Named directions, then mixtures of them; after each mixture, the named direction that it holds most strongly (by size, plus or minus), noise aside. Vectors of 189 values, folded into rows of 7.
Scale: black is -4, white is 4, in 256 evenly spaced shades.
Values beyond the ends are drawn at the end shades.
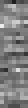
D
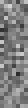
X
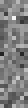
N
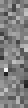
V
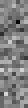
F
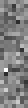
V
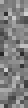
N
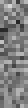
X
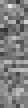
X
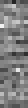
D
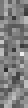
N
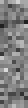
D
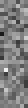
V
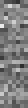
D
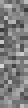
X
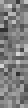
X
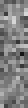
N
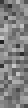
X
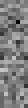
F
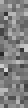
V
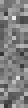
N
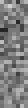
X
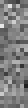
V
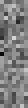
N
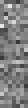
V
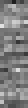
D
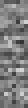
F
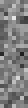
N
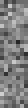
V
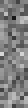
N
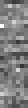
D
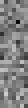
F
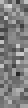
X
